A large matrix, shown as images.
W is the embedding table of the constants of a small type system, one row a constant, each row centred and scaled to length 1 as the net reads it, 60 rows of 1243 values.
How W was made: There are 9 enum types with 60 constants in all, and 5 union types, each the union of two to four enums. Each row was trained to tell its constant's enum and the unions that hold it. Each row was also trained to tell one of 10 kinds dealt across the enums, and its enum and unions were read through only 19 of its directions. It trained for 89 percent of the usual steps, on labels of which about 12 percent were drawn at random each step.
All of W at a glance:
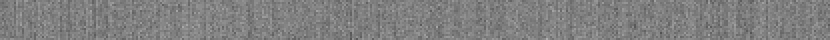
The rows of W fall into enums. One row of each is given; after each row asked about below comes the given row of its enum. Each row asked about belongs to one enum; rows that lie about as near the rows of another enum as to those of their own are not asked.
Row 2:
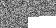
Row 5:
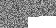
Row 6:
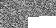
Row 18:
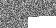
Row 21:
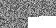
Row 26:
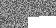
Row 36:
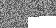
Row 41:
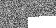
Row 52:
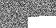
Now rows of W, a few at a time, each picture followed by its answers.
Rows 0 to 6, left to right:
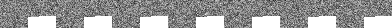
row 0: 26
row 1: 18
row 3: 41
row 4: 2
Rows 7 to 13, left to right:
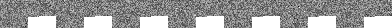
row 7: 21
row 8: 52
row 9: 6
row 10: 5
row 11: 36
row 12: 18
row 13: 5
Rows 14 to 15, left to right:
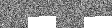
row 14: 36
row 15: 5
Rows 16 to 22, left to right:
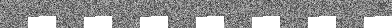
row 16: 18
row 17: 21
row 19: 36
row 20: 2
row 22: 18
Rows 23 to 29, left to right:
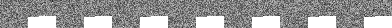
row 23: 52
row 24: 5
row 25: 52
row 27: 21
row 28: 2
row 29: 41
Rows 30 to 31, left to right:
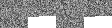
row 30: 52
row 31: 36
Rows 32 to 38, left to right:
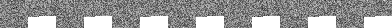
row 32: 5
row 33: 26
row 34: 52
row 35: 5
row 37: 36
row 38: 2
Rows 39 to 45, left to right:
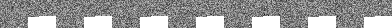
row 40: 6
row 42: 52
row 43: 36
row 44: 6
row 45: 52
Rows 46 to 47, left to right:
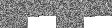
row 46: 21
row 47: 36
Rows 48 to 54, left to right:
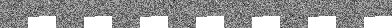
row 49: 2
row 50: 18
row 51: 2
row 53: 18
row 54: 6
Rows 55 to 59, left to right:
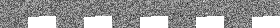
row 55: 2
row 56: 6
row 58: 18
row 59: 26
